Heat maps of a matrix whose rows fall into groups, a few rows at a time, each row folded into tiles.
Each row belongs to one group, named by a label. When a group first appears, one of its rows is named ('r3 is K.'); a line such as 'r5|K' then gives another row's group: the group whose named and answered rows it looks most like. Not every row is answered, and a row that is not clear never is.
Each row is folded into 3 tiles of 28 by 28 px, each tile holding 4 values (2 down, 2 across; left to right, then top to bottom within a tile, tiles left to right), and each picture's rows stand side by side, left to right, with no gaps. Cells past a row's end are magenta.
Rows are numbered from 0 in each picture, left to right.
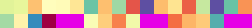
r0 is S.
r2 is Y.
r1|Y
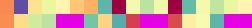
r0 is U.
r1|S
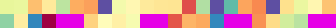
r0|S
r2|Y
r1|U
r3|U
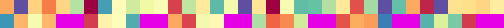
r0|S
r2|U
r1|U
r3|Y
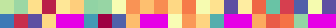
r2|Y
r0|S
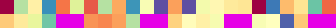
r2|U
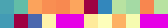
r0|S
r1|U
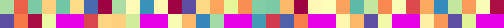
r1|Y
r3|S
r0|Y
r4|S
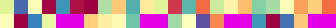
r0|S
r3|S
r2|S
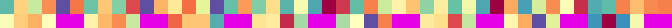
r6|S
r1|Y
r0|Y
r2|Y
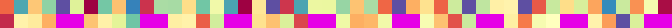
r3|U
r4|Y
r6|U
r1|U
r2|Y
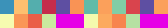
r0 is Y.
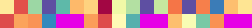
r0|Y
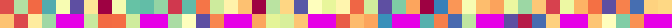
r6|S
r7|U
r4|Y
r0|U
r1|Y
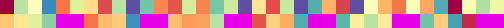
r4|S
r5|S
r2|U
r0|U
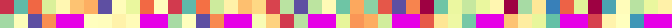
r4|Y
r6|U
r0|S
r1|U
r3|Y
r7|U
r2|S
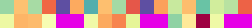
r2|Y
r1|Y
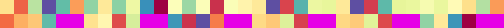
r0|Y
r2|S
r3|U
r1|Y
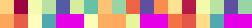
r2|Y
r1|Y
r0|Y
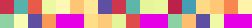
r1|U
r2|S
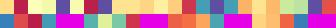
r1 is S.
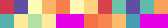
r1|Y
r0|S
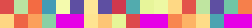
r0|U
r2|Y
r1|U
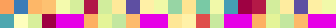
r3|U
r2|Y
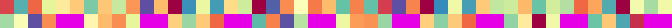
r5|U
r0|S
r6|Y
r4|Y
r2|U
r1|Y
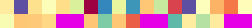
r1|U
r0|U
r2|S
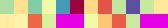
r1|Y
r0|Y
